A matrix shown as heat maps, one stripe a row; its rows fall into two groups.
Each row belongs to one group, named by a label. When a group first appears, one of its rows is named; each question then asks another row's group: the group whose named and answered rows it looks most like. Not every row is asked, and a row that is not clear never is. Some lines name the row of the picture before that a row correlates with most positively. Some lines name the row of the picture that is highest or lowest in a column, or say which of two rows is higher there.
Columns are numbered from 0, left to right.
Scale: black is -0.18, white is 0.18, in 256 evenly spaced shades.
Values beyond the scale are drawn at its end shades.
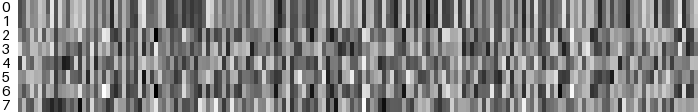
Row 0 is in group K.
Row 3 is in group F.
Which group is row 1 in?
K
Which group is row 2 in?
F
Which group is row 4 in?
K
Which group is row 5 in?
F
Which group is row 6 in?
F
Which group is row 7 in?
K
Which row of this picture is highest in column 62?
7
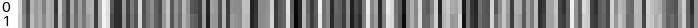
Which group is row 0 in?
F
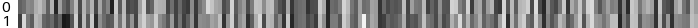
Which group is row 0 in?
K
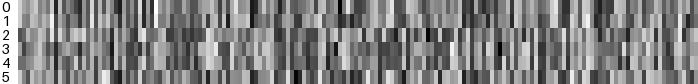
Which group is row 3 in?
K
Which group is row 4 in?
K
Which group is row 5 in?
F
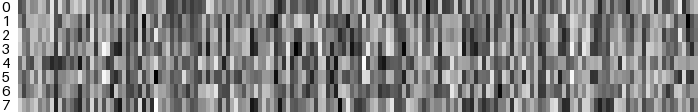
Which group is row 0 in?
K
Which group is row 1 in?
F
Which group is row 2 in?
F
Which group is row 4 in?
K
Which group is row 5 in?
F
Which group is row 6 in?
K
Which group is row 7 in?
F
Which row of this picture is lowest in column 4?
5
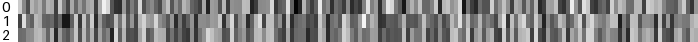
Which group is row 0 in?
F
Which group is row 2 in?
K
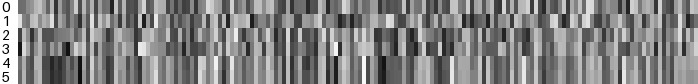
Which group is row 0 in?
K
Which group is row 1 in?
F
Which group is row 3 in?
K
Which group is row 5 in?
K
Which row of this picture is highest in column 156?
3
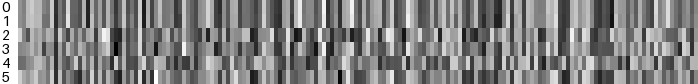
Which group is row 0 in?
F
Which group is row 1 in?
F
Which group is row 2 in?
F
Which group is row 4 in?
K
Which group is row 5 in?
F
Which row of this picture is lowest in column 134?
4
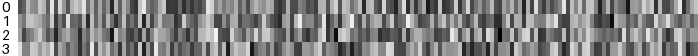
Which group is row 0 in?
K
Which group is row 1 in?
F
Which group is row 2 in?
K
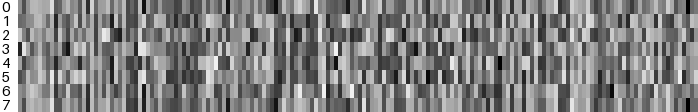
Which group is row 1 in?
K
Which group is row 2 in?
F
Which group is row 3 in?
K
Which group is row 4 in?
K
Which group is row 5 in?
K
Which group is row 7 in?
F
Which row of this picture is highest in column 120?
3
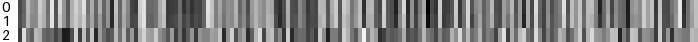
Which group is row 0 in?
K
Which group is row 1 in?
K
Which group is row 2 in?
K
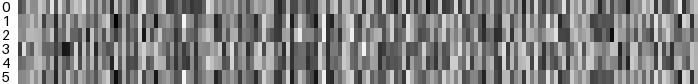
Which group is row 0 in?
K
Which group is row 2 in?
F
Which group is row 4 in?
K
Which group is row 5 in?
F
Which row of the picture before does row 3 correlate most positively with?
2
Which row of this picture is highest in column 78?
0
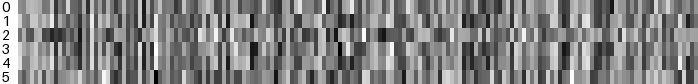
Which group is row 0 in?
F
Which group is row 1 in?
F
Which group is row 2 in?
K
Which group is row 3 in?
F
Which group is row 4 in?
F
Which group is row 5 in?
F
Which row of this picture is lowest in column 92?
2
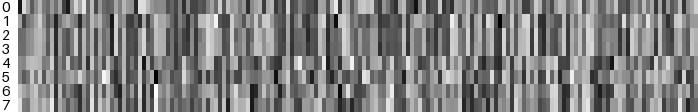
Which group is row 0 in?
K
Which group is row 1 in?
K
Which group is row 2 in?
K
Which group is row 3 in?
K
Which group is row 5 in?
F
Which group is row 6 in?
F
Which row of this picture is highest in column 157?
1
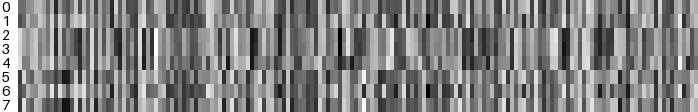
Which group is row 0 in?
K
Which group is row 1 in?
K
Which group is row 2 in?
F
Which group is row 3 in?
F
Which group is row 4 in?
F
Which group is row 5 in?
K
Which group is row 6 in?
K
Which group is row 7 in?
K
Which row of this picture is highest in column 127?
0
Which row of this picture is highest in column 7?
4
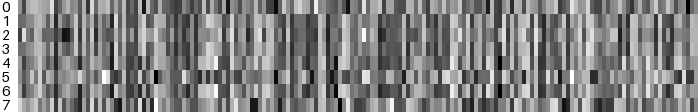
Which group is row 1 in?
K
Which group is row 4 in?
K
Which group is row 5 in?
F
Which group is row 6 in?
K
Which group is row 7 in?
F
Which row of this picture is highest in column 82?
7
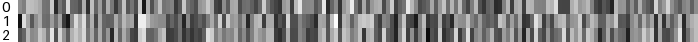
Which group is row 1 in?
K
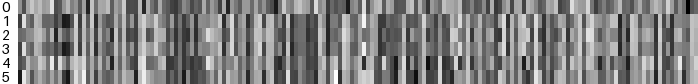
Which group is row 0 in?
F
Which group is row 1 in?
K
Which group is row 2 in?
K
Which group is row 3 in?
K
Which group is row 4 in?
K
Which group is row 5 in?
K
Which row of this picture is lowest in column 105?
0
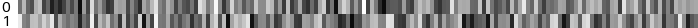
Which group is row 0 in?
K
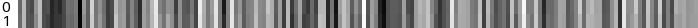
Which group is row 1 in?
K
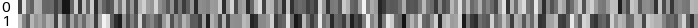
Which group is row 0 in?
K
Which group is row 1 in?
F
